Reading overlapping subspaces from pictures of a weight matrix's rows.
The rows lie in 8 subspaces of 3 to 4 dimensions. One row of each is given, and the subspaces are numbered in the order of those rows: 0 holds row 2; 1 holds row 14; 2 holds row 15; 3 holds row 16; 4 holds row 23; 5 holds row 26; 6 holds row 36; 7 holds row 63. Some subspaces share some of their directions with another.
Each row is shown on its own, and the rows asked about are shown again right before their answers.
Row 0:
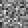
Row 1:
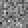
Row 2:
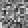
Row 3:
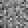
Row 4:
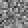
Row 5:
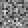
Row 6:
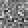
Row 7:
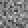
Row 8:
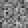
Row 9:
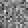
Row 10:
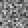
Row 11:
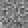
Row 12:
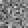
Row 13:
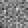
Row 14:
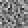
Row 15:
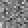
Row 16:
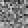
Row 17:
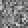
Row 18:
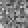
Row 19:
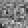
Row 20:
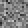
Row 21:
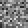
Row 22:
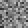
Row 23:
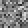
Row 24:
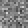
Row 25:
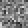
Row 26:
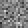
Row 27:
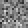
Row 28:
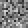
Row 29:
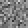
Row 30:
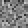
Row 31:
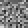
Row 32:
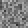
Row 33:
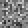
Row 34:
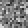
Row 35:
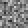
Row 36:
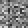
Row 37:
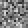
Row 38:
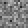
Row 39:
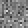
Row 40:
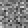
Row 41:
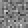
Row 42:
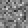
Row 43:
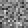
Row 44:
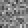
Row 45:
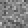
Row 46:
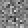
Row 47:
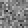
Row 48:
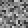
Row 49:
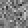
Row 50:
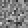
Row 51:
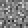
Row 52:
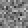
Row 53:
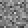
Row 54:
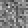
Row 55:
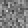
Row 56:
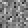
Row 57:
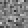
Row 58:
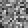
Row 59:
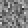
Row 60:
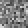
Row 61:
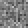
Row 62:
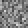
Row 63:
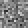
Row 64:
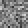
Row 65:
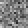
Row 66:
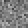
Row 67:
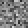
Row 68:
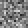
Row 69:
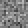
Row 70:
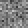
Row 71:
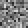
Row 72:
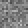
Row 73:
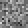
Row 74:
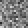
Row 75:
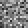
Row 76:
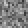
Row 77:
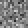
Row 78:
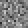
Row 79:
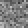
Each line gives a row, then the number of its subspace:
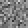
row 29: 2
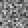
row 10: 6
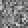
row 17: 4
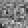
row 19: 0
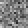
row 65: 3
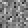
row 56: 2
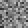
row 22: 6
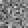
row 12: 6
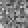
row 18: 0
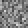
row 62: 4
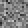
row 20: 2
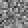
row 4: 6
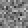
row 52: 4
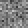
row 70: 7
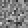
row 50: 5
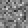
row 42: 4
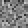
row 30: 3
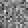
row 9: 2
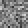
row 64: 4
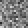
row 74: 6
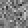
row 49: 4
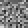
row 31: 2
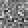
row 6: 7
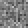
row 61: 1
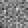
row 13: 2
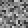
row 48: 3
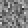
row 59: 1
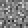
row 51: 7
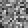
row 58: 0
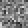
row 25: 0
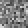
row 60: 0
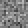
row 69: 1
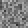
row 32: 4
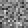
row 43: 5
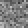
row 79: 3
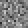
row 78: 1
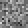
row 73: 7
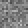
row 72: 7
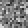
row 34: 0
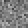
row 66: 3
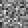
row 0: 6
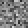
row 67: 3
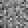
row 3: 2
